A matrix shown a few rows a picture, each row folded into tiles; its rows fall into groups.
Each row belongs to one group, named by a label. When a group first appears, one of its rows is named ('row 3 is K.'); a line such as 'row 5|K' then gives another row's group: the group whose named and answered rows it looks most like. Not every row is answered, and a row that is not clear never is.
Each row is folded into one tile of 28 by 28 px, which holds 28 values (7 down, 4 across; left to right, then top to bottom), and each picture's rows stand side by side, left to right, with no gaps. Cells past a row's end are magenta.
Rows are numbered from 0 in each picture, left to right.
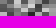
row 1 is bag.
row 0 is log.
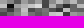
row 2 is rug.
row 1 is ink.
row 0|bag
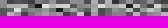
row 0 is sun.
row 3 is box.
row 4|ink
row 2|ink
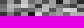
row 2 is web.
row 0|box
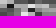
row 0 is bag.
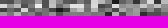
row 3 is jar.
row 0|log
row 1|ink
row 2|sun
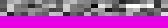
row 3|rug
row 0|jar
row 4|sun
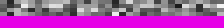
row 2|bag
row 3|jar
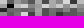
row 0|rug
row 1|box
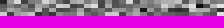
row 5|rug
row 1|jar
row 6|bag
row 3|ink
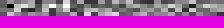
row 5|log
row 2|jar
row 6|jar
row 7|sun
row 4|rug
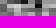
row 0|sun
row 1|rug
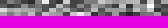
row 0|web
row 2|web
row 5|jar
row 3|jar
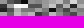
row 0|sun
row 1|rug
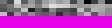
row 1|rug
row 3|log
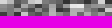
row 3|log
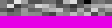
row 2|web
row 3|log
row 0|ink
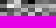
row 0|log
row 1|log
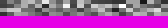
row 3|sun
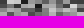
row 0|web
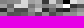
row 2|ink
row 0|rug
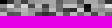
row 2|log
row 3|sun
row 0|log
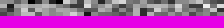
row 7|sun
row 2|web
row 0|bag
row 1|log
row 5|sun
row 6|jar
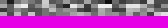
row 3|sun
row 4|sun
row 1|log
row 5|web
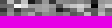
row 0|box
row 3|rug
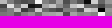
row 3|web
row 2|rug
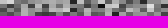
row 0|bag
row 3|web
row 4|bag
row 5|jar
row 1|jar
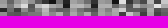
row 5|box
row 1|sun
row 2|rug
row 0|rug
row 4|web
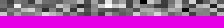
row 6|jar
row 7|ink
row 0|log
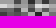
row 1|log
